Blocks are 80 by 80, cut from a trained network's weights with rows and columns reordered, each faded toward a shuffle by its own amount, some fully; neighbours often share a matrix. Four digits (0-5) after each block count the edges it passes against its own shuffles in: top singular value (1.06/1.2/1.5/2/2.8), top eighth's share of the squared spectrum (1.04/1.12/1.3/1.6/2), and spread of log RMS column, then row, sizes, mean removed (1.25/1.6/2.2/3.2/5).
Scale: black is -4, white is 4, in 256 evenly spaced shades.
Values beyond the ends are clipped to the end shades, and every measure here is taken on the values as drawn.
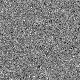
0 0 0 0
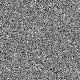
1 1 0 0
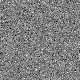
1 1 0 0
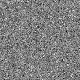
1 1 0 0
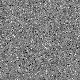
0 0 0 0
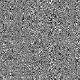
3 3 3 1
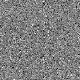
2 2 2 0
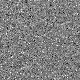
0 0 0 0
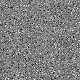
0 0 0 0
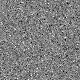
0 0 0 0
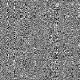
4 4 3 1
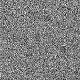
3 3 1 2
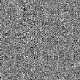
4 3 3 1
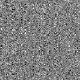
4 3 3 1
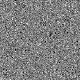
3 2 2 1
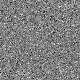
1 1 0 0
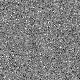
2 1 0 0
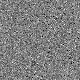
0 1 0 0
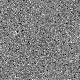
1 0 0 0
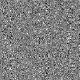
3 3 3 1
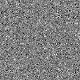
2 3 1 2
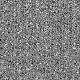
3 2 0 2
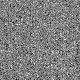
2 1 0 1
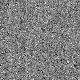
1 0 0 0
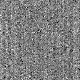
3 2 0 1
